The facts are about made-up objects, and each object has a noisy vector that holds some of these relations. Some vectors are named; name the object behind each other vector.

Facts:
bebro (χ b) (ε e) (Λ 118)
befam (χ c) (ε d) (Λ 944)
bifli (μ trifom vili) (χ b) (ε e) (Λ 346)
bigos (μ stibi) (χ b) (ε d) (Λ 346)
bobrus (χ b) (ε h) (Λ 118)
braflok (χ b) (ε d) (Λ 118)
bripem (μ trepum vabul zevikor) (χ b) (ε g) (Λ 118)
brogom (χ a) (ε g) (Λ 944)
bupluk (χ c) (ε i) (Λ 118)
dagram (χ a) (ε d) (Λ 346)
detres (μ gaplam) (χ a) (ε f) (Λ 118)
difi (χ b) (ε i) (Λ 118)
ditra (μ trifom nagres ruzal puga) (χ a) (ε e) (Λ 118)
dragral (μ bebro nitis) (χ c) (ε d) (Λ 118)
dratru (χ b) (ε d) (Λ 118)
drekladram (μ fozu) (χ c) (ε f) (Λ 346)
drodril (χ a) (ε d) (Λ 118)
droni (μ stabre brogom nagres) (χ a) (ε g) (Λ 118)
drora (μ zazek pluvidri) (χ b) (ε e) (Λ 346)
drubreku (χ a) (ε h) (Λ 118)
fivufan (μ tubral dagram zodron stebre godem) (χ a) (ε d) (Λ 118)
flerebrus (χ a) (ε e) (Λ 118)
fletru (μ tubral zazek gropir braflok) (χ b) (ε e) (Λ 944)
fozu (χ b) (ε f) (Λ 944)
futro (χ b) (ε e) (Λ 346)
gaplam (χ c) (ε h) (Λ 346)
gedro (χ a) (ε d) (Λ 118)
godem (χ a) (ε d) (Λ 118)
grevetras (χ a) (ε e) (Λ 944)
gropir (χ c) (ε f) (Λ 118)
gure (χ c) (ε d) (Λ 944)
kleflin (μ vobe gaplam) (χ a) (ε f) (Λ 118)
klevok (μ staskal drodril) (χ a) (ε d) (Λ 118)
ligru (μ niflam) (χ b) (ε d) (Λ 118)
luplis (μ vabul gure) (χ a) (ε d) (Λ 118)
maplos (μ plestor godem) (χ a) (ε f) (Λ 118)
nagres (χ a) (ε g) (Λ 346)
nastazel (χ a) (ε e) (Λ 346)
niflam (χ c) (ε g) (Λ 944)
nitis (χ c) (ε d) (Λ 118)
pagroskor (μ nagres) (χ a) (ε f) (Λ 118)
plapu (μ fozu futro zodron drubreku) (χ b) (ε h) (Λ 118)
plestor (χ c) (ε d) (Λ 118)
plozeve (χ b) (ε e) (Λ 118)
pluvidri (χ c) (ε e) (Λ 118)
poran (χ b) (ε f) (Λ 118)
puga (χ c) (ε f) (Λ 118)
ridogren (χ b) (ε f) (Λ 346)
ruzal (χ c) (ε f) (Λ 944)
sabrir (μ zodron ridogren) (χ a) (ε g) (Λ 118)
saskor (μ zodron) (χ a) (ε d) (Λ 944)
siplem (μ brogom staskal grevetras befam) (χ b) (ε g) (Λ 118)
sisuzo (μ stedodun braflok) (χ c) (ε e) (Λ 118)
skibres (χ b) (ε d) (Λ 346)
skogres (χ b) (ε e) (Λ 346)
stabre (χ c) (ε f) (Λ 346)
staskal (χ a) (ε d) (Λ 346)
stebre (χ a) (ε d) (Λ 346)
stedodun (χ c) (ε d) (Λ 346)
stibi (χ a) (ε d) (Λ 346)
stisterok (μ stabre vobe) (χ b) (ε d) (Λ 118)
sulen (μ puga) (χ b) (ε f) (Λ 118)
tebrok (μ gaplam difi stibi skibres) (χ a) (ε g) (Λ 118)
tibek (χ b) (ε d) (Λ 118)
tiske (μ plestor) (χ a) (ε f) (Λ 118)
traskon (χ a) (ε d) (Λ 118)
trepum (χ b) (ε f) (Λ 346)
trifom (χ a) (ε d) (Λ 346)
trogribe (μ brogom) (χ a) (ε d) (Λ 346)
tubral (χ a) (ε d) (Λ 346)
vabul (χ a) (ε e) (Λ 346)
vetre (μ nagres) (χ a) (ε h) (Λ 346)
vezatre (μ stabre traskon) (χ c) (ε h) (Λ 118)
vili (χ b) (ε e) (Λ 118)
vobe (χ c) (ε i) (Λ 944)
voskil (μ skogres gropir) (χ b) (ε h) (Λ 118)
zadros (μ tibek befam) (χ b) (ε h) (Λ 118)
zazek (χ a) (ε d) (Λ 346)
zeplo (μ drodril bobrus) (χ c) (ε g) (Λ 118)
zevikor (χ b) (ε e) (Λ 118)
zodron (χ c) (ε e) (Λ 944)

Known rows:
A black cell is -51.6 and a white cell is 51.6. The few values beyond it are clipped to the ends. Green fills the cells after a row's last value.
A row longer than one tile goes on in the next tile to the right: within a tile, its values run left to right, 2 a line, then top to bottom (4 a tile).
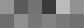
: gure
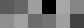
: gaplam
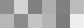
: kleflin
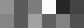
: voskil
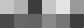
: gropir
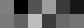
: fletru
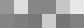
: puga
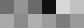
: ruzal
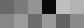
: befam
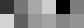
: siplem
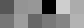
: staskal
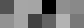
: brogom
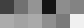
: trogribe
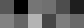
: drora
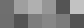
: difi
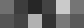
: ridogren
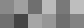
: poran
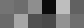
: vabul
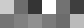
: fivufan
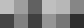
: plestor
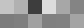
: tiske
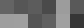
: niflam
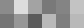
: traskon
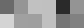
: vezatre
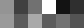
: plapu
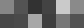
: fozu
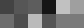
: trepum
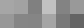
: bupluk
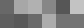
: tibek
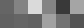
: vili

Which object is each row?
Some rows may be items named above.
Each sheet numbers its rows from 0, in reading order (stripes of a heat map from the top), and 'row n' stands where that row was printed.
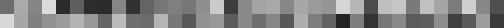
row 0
tebrok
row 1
bigos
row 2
ligru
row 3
nitis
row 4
godem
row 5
drubreku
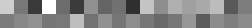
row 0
fivufan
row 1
gure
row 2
flerebrus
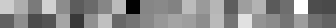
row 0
drubreku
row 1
grevetras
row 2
klevok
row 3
sisuzo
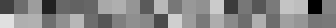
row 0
vetre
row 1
difi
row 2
zeplo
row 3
zadros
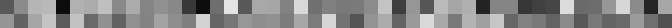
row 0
stisterok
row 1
gedro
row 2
drekladram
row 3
luplis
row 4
ligru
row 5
droni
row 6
stedodun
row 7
vili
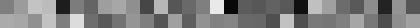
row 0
ditra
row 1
difi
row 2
bripem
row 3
trepum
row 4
nastazel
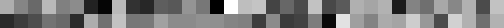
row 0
braflok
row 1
bifli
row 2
stabre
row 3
zodron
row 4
droni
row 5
sulen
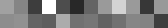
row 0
sabrir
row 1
bobrus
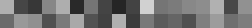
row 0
saskor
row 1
ridogren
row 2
dratru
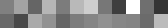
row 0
poran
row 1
fivufan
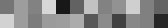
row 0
tebrok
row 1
pluvidri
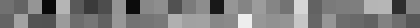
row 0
vabul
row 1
skibres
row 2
trogribe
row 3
dragral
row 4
plozeve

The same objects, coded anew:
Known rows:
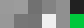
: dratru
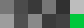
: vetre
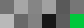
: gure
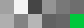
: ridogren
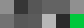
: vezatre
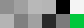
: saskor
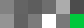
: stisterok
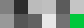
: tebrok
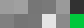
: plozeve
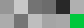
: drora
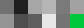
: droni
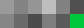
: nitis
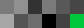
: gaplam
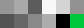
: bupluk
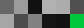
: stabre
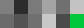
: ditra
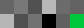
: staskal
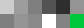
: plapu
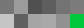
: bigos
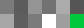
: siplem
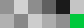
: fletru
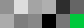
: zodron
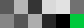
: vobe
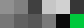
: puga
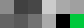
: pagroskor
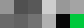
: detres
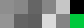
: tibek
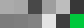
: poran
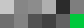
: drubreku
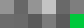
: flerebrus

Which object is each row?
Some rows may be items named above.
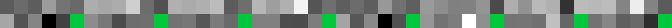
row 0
grevetras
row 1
plestor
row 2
pluvidri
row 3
godem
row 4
grevetras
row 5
ligru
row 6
sisuzo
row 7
gropir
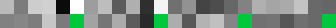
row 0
fivufan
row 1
drekladram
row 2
bifli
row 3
pluvidri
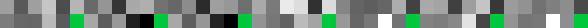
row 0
luplis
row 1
ruzal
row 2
ruzal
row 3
sabrir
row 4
stisterok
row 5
poran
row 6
ligru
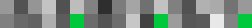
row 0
luplis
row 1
ditra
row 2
zeplo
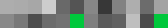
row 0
plestor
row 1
klevok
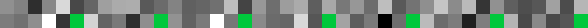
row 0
sulen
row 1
niflam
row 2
stisterok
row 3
dragral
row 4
vabul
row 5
stedodun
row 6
trogribe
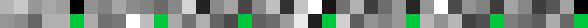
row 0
braflok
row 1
bripem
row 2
trepum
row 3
difi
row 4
skibres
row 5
fozu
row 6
bobrus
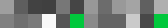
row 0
zadros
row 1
dragral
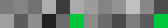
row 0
nastazel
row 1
nitis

